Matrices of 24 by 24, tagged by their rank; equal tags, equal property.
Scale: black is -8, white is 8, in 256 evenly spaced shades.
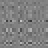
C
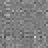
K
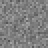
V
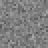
V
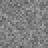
V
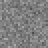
V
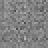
K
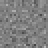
K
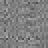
K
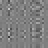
C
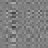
C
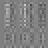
C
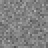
V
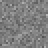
V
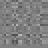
C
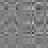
C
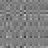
C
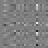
C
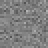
K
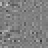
K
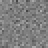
K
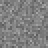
V
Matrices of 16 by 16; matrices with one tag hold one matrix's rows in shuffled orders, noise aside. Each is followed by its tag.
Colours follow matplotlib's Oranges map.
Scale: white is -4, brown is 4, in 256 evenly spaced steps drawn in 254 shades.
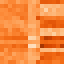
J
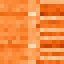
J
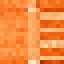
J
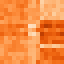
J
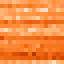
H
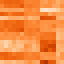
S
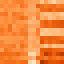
J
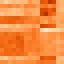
S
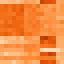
S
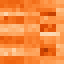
S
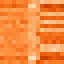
J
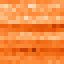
H
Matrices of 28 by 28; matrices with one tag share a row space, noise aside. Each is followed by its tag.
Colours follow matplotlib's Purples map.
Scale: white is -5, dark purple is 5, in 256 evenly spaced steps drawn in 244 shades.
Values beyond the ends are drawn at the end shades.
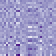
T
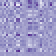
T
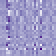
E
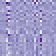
E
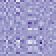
T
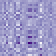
T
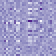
T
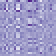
T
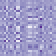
T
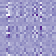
E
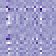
E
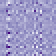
E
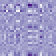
T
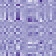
T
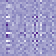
E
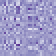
T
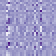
E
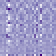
E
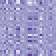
T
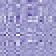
T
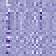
E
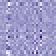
E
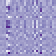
E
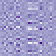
T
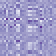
T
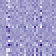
E
